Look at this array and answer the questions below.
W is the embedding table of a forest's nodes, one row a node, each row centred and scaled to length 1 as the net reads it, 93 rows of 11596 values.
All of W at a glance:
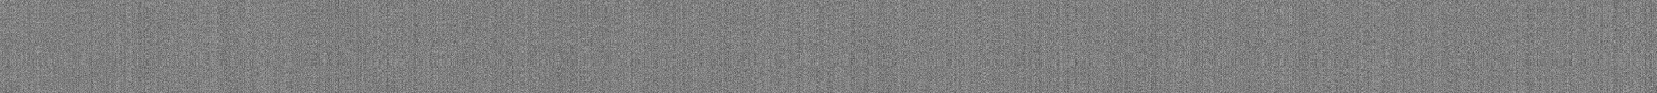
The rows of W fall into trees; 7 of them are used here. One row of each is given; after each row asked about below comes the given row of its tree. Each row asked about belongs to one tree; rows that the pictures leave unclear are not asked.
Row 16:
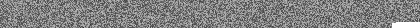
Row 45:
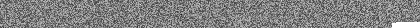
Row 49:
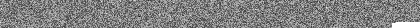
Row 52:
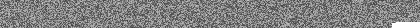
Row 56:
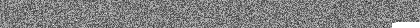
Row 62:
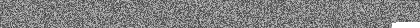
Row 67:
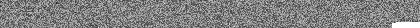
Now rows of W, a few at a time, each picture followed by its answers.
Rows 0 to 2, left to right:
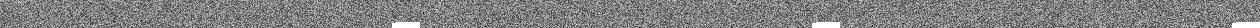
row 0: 16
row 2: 67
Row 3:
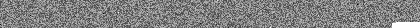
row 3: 67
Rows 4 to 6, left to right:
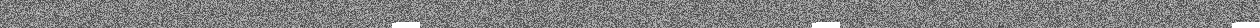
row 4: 45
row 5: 45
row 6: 56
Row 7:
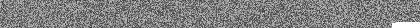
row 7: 16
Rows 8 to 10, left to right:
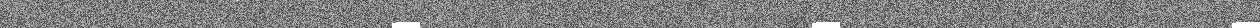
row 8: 16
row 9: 62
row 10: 62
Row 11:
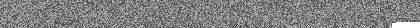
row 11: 62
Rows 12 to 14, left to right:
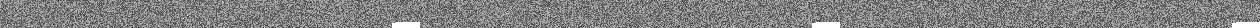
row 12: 16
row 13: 56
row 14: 62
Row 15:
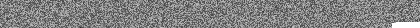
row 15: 45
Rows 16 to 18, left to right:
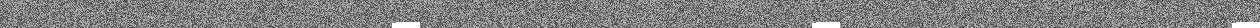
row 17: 16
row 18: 62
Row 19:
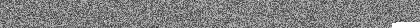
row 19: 45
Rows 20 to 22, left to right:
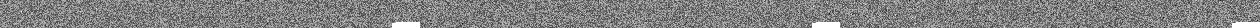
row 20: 56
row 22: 52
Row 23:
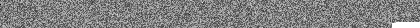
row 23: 56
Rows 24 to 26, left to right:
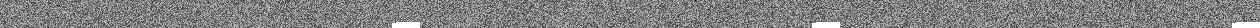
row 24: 45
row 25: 49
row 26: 49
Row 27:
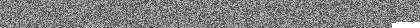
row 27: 52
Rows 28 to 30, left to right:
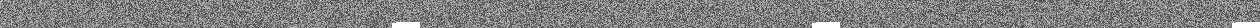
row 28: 62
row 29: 16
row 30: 16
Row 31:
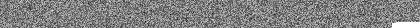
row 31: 56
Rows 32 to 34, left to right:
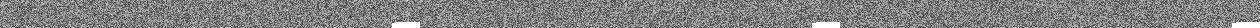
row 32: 56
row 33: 62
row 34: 45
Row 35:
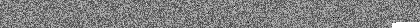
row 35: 62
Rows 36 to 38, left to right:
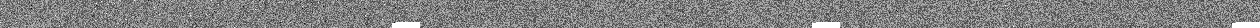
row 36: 49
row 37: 16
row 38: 67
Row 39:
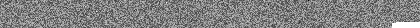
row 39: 45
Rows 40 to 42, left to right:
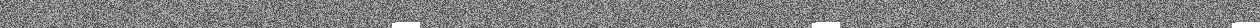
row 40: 49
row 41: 49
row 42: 49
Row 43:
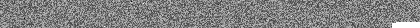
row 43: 56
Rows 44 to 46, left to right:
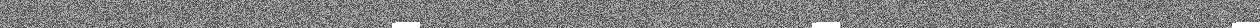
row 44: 56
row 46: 67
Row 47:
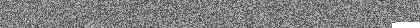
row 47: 52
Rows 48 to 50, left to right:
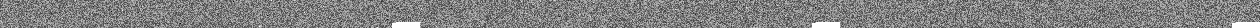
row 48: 67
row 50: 16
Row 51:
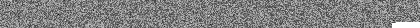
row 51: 52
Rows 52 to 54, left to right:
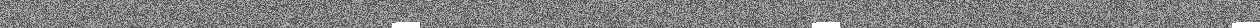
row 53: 62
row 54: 62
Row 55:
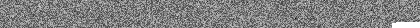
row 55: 45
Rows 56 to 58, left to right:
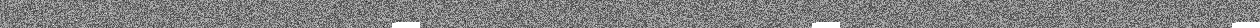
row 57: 45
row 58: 56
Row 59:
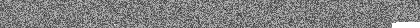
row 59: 62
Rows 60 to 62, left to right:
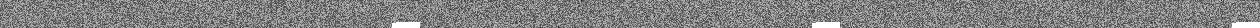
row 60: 62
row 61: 16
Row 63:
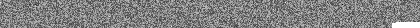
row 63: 62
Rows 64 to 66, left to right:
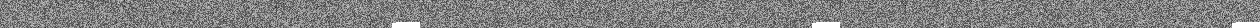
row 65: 62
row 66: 67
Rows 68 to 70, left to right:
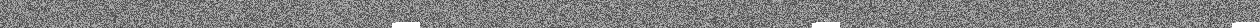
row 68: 16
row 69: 52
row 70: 56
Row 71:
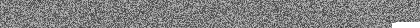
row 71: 45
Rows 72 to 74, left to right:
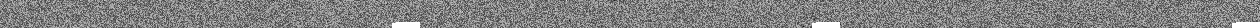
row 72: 16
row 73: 16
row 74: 67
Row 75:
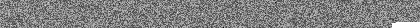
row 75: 52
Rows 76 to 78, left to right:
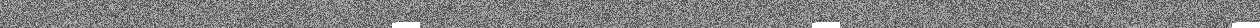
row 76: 16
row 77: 56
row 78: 62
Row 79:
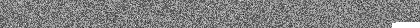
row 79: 16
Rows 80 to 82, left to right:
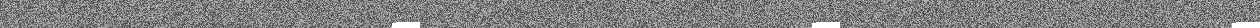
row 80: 67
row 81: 45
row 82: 45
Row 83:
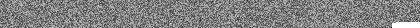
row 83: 16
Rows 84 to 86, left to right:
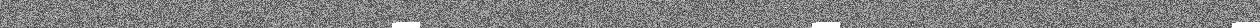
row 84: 62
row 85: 45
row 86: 52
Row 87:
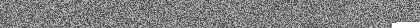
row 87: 45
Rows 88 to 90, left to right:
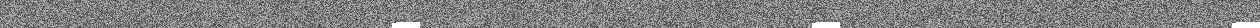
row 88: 45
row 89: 49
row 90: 52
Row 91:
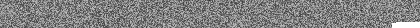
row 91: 45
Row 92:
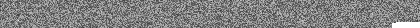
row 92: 67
